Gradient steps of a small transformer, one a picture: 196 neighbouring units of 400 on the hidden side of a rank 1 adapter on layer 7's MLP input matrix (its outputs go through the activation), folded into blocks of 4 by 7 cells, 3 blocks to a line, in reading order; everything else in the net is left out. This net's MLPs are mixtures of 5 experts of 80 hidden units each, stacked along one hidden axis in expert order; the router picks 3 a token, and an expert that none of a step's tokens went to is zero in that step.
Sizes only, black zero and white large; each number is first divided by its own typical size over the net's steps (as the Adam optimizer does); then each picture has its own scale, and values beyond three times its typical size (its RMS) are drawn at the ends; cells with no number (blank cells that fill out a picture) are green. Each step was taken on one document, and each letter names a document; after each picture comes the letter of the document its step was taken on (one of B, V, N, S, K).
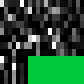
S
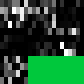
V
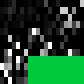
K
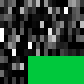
S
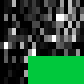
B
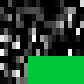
K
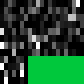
S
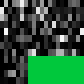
B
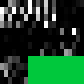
V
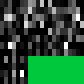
S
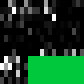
V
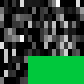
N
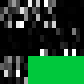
V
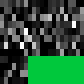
B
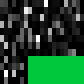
S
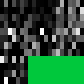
B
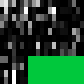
S
